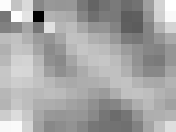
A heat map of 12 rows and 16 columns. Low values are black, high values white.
In the top left lies a patch that is rougher than the rest. No regular stripes run through it. The top left is the roughest part.
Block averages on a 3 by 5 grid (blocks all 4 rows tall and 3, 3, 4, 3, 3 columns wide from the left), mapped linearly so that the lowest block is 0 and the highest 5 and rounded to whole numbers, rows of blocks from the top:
4 2 2 0 4
5 3 4 3 2
5 3 2 2 4
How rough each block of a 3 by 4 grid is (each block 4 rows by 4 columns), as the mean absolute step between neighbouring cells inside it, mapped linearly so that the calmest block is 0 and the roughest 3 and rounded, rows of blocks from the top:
3101 / 0000 / 0000
